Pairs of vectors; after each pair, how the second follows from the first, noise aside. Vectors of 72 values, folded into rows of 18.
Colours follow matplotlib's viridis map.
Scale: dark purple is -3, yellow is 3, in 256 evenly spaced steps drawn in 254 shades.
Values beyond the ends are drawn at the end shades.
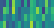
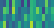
copied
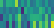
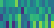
copied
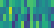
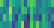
copied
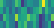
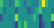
partly zeroed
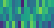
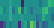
partly zeroed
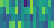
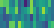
copied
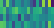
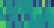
partly zeroed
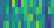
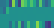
partly zeroed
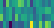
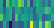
copied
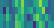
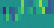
partly zeroed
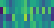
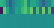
partly zeroed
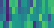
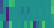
partly zeroed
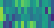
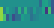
partly zeroed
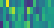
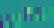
partly zeroed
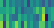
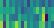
copied
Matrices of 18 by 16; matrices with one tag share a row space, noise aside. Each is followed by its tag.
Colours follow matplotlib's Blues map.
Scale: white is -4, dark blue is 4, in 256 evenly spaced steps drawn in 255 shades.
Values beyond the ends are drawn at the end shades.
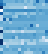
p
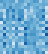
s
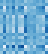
s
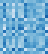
s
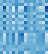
s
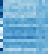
p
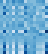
s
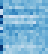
p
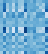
s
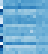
p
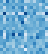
s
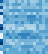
p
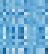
s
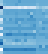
p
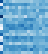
p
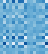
s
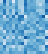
s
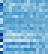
p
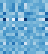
s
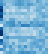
p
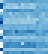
p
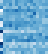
p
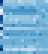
p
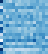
p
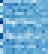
p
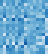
s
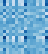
s
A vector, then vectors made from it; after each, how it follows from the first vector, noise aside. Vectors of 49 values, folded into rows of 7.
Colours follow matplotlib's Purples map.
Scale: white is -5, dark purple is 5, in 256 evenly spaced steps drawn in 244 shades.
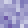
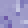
partly zeroed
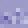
partly zeroed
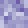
wrapped around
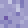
partly zeroed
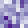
scaled up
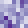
scaled up
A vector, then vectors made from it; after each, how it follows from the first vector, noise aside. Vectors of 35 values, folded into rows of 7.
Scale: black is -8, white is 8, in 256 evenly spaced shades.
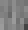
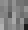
scaled up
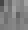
reversed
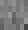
sign-scrambled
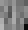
scaled up
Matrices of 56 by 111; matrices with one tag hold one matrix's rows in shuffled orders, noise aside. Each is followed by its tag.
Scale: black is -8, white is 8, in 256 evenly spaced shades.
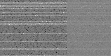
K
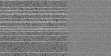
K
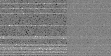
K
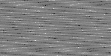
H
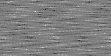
H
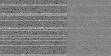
K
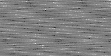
H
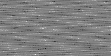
H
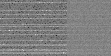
K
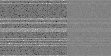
K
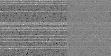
K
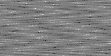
H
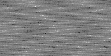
H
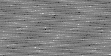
H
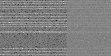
K
